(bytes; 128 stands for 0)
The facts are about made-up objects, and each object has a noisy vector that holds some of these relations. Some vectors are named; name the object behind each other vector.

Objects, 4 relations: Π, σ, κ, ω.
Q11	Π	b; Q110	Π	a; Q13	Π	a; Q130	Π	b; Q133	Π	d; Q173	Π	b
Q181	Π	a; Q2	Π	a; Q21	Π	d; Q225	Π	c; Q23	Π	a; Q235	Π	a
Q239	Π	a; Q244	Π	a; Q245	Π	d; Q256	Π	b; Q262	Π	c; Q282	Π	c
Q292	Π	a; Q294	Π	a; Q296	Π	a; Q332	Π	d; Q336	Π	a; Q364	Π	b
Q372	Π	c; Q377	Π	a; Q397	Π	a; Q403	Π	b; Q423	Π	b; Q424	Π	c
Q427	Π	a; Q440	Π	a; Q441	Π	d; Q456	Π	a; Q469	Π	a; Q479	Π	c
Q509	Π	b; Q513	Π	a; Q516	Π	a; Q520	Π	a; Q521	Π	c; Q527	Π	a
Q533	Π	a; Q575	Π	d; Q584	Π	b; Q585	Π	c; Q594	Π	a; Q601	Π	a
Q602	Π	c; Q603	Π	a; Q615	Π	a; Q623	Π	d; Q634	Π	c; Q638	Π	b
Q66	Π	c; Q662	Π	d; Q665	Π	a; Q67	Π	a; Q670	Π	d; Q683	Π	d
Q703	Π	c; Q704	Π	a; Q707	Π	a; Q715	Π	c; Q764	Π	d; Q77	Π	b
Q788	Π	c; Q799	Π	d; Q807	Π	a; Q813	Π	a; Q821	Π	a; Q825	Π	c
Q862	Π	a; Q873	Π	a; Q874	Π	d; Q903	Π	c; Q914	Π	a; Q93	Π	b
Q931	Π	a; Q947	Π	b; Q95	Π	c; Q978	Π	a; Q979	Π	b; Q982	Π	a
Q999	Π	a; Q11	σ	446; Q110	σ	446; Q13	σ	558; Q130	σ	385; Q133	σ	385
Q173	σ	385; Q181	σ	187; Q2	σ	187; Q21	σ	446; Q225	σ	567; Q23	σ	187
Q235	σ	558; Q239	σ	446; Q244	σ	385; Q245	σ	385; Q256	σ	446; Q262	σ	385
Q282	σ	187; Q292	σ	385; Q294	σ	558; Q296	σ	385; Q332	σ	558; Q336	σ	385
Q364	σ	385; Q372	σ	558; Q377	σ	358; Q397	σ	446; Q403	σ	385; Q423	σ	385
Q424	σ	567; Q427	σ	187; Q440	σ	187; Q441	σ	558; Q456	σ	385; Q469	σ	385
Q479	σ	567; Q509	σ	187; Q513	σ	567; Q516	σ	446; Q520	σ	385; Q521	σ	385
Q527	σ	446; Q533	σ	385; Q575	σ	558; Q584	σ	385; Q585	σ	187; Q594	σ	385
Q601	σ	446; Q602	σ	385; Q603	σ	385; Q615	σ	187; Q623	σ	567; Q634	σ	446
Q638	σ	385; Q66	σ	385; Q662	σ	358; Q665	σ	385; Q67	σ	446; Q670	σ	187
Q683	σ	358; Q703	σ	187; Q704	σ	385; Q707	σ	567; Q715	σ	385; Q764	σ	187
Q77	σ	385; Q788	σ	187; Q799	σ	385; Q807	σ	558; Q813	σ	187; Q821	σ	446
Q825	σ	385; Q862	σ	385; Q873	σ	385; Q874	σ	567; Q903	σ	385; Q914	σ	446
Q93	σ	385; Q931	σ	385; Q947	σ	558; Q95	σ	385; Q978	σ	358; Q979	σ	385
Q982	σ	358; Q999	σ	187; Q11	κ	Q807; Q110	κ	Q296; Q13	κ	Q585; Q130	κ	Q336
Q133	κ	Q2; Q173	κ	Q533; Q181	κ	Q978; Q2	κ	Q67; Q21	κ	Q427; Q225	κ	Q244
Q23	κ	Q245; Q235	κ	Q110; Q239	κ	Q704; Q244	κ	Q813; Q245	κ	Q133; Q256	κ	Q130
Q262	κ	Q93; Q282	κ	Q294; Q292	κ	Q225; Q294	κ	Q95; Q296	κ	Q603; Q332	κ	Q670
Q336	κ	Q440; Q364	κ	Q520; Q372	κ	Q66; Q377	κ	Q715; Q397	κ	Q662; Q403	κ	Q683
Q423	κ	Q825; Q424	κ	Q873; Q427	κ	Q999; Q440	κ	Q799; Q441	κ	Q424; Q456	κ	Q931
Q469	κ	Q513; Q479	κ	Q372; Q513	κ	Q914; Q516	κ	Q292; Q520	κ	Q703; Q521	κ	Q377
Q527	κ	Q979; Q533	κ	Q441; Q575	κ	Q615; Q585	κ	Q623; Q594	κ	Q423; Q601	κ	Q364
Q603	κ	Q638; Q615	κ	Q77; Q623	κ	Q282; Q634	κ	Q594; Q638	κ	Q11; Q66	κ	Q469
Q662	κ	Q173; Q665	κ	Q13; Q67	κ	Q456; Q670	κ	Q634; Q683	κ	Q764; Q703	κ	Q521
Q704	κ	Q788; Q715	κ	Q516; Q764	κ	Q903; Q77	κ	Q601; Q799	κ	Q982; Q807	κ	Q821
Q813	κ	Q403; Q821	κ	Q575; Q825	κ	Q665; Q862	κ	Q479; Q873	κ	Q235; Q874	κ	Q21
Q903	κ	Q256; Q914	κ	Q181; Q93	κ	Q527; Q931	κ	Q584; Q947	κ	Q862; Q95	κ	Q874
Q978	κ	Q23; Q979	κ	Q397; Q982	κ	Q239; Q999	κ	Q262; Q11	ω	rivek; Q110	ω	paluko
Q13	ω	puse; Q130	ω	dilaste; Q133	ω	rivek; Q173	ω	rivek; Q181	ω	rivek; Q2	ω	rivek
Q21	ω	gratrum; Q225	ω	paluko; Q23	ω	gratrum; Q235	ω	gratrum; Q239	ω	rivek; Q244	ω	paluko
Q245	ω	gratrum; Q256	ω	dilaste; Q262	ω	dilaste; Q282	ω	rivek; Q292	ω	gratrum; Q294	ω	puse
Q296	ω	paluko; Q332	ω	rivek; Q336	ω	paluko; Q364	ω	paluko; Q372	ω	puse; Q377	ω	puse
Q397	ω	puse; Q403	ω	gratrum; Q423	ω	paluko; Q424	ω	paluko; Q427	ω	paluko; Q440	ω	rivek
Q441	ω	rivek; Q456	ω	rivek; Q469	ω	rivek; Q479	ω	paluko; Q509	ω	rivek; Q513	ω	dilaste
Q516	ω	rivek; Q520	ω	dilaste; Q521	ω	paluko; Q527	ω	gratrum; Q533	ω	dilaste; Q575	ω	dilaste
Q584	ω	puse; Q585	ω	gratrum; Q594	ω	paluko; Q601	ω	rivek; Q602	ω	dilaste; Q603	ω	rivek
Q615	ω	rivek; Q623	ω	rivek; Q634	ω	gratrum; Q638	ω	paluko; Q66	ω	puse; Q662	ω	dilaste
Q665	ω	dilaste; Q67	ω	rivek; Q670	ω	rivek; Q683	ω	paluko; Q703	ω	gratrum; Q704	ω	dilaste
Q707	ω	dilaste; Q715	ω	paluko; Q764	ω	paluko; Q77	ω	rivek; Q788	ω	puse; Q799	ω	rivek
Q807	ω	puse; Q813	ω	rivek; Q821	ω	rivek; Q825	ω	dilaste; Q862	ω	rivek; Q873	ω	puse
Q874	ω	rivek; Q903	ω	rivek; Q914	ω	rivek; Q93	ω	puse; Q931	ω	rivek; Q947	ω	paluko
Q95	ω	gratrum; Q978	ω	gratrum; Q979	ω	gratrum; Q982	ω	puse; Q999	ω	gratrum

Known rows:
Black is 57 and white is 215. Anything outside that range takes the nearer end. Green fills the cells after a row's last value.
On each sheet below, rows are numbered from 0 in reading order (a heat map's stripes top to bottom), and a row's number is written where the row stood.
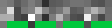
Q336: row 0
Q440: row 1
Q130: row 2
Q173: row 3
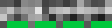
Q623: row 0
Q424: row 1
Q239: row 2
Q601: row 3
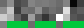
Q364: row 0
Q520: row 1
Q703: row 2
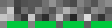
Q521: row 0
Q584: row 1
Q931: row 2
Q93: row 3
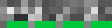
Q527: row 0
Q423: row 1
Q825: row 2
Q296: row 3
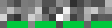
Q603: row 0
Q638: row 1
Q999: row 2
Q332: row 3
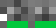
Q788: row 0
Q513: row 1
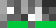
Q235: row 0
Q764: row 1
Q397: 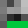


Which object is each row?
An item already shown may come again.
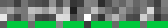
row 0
Q77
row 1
Q11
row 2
Q683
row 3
Q615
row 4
Q262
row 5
Q292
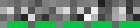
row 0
Q110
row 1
Q93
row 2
Q110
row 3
Q23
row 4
Q225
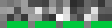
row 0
Q575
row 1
Q21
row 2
Q764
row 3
Q95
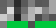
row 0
Q978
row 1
Q441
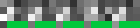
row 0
Q999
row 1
Q403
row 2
Q403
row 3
Q424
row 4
Q245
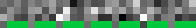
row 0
Q262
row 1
Q575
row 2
Q585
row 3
Q527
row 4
Q807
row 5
Q509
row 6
Q372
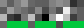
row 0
Q873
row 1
Q377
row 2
Q999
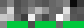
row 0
Q423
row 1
Q173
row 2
Q703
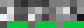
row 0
Q427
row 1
Q799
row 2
Q947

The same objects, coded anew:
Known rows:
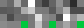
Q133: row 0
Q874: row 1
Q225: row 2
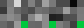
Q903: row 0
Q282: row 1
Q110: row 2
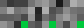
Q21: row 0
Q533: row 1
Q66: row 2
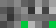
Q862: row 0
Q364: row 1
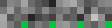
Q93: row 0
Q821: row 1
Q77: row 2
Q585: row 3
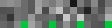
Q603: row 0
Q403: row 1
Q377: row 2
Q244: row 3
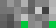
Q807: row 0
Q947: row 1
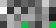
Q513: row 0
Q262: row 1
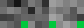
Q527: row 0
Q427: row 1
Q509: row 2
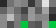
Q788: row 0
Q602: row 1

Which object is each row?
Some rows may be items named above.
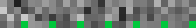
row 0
Q982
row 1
Q173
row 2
Q807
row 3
Q427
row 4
Q533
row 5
Q133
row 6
Q670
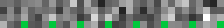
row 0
Q764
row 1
Q235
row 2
Q903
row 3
Q683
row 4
Q520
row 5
Q296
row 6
Q130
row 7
Q479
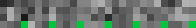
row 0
Q634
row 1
Q764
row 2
Q999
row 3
Q77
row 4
Q292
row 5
Q799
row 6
Q372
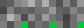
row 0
Q585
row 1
Q332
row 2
Q873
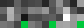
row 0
Q634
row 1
Q397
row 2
Q424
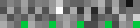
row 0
Q979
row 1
Q979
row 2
Q662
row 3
Q704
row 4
Q978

